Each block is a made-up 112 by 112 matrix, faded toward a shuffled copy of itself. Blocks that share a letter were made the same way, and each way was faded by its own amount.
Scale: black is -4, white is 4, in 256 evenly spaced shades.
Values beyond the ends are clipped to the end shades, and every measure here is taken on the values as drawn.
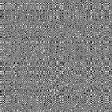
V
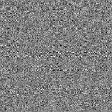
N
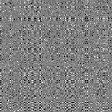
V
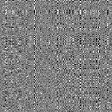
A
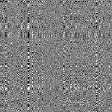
A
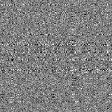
N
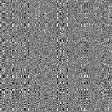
A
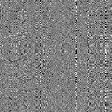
A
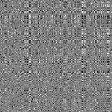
V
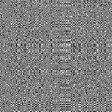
V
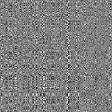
A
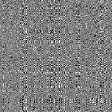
A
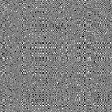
V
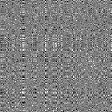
V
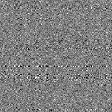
N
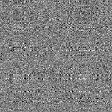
N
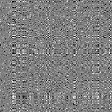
V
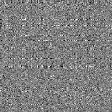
N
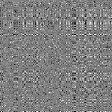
V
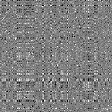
V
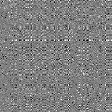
V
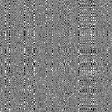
A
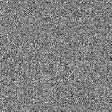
N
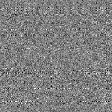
N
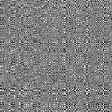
V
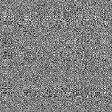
N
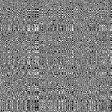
V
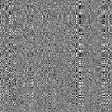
A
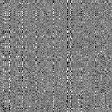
A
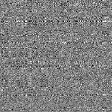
N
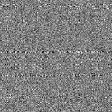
N
